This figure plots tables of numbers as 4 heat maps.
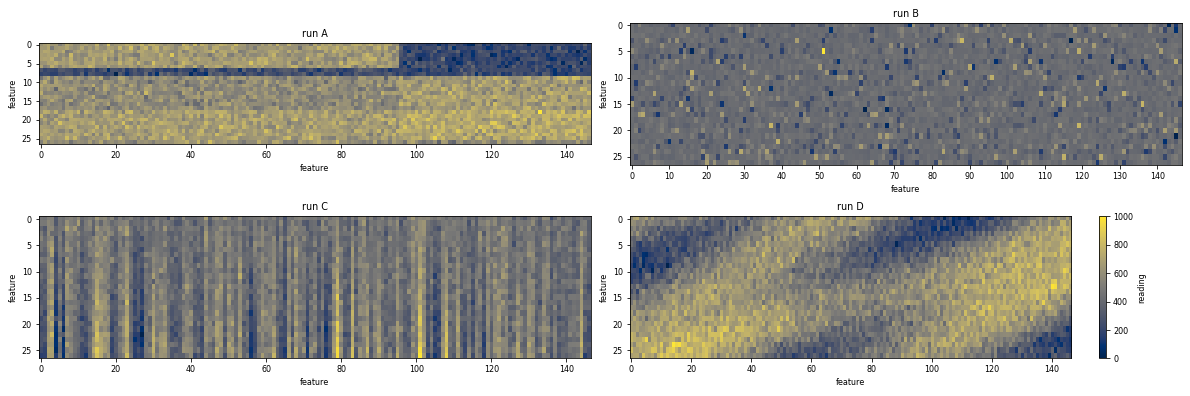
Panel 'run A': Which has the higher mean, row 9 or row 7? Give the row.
9
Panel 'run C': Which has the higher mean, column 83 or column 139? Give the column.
83
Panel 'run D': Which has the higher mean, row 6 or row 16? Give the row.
16
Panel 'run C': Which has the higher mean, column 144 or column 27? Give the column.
144
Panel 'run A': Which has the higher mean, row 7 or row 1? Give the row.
1
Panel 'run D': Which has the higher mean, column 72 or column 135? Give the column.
135
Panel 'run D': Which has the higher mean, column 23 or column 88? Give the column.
23
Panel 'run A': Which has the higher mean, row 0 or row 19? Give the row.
19
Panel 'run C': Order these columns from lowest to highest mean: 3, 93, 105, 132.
105, 132, 93, 3
